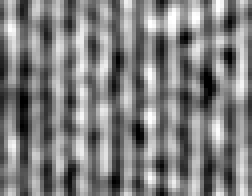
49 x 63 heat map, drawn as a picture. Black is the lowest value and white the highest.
Average level on the scale: 50%. Stripes: upright, repeating 11 times. Ninth with the lowest average: middle left.
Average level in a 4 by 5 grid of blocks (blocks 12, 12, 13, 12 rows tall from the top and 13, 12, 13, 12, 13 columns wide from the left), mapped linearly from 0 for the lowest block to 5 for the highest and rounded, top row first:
3 4 5 5 4 / 1 5 3 3 2 / 0 4 3 3 3 / 2 3 3 3 2
